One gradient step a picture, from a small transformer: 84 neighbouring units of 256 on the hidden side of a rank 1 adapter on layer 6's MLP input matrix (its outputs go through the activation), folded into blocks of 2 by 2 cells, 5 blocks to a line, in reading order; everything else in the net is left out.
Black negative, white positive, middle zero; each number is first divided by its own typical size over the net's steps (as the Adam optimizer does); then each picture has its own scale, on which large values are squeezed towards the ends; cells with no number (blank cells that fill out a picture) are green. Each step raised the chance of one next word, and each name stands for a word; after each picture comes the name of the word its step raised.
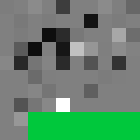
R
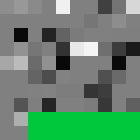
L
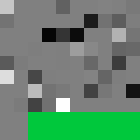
R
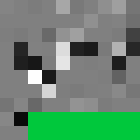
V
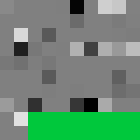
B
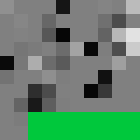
B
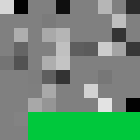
V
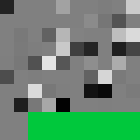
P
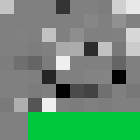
B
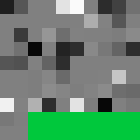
B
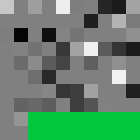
L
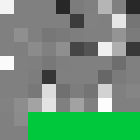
V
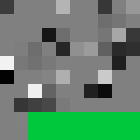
L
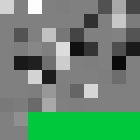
V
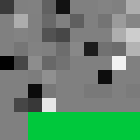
B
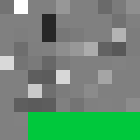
L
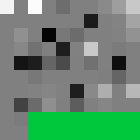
R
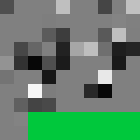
L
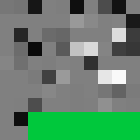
L
